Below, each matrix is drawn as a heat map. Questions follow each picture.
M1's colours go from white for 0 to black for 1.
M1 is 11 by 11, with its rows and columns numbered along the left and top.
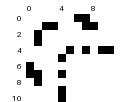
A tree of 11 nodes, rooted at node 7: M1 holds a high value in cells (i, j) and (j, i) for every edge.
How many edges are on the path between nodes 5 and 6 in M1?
4
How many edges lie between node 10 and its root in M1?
2
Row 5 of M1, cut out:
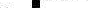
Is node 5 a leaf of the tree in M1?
yes
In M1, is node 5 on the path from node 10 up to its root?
no
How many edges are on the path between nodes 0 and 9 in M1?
3
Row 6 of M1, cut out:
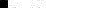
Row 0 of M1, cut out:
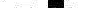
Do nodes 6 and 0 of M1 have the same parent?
no
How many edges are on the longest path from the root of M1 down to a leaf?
2
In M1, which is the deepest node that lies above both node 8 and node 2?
1
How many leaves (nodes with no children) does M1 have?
7
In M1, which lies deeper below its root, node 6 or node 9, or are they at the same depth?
the same depth
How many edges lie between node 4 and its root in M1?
1
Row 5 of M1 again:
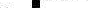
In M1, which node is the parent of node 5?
4
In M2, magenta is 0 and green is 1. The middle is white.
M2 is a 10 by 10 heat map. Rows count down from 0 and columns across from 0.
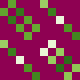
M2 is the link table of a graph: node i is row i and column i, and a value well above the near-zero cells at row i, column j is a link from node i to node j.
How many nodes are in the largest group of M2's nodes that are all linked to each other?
2
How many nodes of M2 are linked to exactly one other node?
0
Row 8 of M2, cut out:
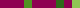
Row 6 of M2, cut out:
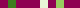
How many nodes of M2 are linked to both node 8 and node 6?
1
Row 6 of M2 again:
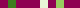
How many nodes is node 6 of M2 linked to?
3
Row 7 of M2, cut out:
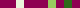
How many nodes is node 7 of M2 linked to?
3
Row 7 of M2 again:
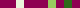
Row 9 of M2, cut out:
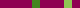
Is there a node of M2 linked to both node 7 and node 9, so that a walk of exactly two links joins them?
yes
